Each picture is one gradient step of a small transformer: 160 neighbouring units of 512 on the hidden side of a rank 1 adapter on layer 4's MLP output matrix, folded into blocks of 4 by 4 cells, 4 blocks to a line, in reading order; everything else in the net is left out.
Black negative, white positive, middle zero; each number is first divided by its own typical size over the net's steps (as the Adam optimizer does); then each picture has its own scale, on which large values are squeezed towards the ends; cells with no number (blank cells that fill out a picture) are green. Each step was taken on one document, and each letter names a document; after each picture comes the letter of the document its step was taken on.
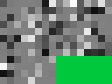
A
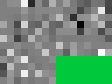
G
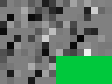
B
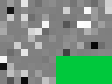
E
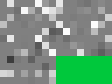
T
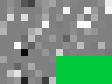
E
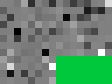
G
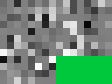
B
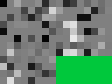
B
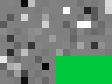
E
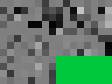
A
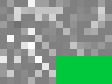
A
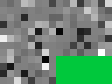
G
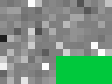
G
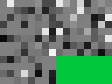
T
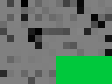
T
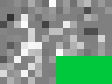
B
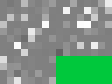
E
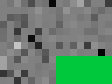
G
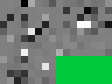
E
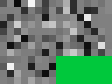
B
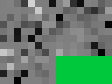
G
